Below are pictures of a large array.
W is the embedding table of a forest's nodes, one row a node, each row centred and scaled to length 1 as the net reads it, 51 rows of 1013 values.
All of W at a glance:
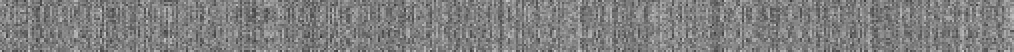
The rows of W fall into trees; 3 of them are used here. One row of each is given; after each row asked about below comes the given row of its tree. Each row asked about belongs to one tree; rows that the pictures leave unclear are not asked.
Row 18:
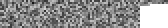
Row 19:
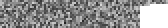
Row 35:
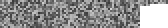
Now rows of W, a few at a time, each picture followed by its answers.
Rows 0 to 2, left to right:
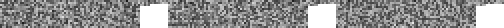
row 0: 35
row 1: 35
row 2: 35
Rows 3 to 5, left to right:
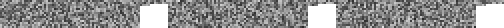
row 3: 19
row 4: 35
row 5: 35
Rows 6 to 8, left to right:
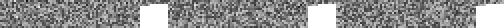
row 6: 18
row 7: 19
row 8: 19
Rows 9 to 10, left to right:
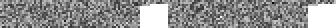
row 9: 19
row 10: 19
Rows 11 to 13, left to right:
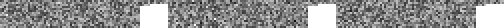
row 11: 19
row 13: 19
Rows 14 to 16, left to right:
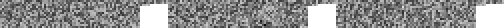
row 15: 19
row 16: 19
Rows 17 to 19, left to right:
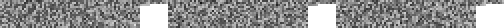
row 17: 19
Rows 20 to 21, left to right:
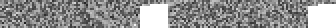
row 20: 19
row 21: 19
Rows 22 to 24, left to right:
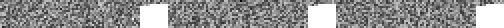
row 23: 35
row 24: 35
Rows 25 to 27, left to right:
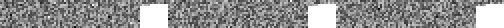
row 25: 18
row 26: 35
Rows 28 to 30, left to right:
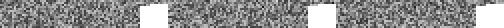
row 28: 35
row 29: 19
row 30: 35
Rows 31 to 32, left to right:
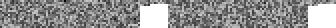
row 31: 35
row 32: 35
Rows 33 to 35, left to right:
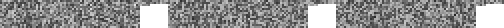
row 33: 35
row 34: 35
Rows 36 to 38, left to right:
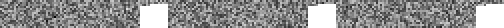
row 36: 35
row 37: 35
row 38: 19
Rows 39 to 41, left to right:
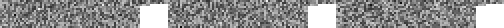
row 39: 19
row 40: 19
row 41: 19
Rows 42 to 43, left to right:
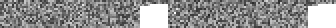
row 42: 18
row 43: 19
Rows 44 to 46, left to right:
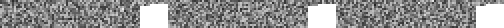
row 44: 35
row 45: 19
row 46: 35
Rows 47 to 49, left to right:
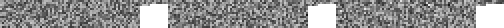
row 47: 19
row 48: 35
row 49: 18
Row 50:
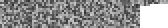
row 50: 35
